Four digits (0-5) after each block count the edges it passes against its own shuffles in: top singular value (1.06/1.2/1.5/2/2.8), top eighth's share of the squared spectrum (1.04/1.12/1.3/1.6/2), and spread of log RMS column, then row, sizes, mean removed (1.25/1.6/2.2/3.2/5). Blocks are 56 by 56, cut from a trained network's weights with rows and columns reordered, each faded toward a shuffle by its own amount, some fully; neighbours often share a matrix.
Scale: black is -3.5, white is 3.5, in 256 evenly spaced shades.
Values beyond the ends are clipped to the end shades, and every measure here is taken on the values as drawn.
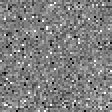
2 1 0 0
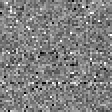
2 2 0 1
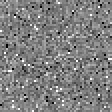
2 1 0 0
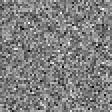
0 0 0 0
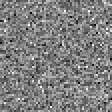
0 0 0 0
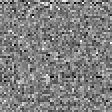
3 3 1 2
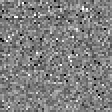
1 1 0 1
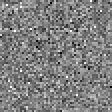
2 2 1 0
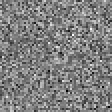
0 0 0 0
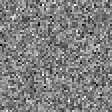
0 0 0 0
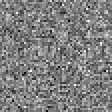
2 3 1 1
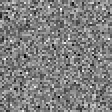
0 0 0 0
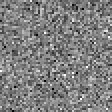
2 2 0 0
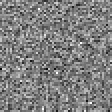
3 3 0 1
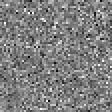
0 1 0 0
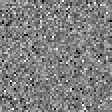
2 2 0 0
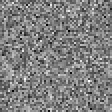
0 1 0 0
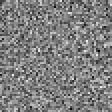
2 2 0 0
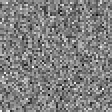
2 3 0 0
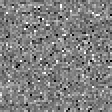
0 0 1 0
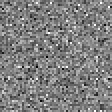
2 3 1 1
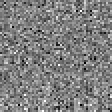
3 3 1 1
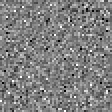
1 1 0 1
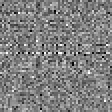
3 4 0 2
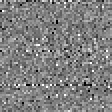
3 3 0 2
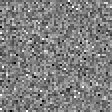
1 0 0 0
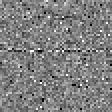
3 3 0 2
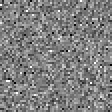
0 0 0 0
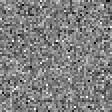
0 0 0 0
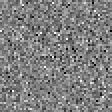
1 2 0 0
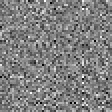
4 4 2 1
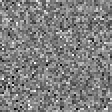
1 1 0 0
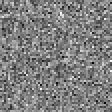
1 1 0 0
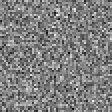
2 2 0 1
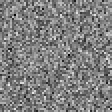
1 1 0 0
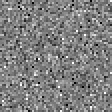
1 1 0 0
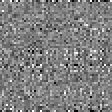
3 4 2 3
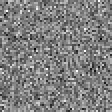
2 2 0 0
